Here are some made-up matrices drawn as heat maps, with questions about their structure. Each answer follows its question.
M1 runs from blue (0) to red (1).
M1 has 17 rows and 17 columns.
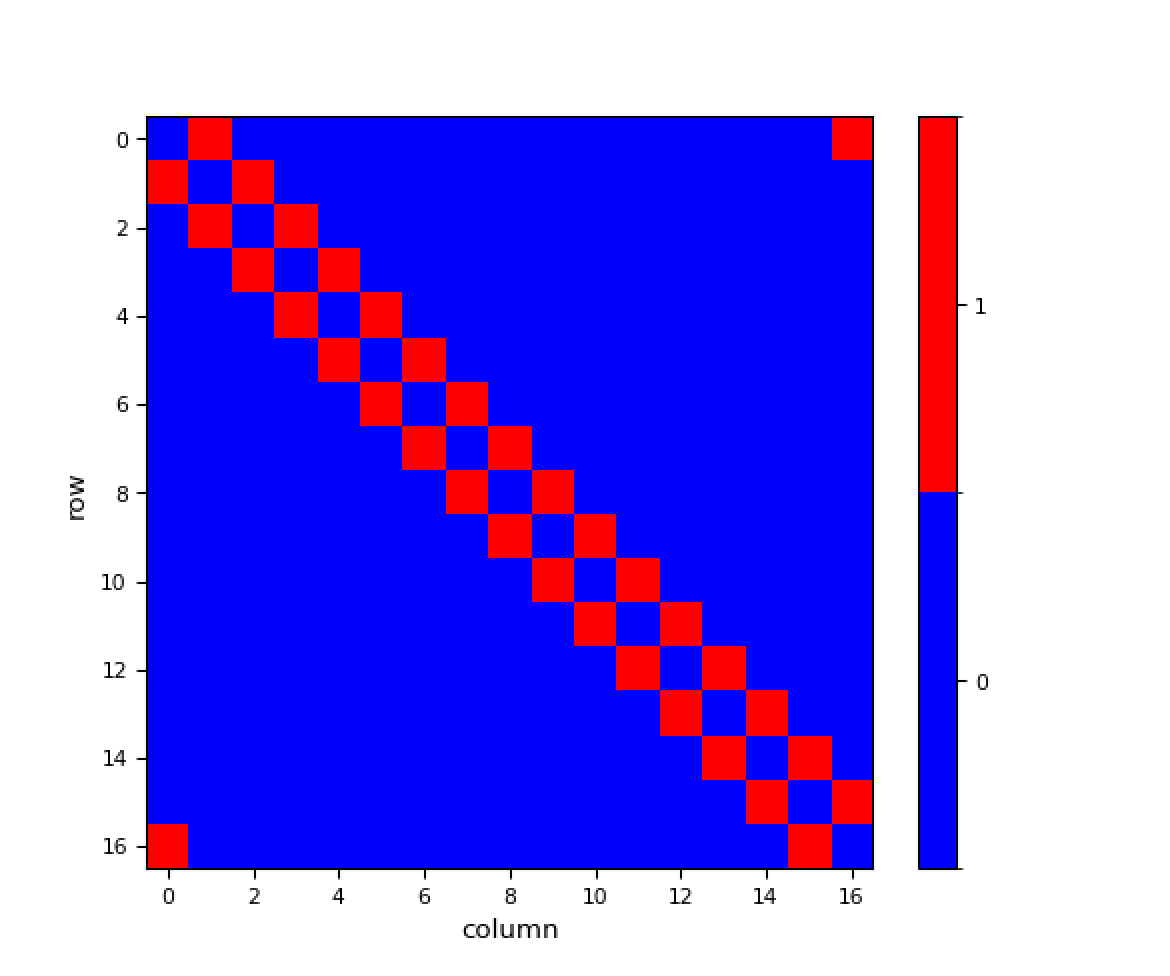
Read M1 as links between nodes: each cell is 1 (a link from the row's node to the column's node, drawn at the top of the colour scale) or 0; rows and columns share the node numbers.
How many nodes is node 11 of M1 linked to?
2
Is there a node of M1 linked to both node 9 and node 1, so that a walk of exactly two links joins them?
no
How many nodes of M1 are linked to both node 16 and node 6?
0
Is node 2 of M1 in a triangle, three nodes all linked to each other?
no
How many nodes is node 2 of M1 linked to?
2
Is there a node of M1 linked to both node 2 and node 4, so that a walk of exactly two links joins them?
yes
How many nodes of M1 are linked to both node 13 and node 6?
0
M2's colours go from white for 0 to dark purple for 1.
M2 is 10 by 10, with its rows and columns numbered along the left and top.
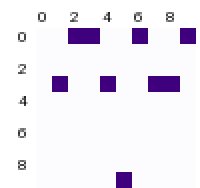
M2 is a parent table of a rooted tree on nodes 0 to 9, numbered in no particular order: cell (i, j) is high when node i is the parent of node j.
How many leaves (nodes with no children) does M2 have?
7
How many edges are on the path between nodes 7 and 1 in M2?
2
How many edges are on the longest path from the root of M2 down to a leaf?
2
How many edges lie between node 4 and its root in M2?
2
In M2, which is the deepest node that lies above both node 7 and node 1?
3
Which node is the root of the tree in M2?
0
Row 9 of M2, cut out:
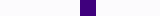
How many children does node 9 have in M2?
1
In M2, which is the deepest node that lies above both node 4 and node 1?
3
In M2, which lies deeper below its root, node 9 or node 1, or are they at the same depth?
node 1
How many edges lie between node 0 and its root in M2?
0
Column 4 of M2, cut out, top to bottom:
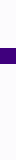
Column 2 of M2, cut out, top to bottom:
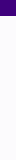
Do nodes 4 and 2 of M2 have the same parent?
no
